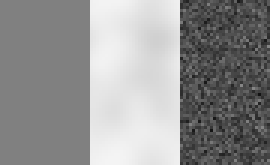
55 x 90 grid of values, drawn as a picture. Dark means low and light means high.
The table splits into one row of 3 panels. Panel 1,1: middling, flat. Panel 1,2: very high, smooth, faint in contrast. Panel 1,3: low, fine-grained.
